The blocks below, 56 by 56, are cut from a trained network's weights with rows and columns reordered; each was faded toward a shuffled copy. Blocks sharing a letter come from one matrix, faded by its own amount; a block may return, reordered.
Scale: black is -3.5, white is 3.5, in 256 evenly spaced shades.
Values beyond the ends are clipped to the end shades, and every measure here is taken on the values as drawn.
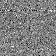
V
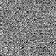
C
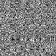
C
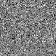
C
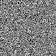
V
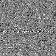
V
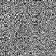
C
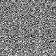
C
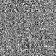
C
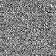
C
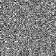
C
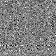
V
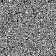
V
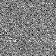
C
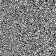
V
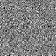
C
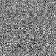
C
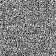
V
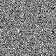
V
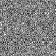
C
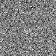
C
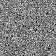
V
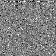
V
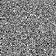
C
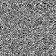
C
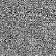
C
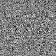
C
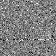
V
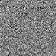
C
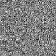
C
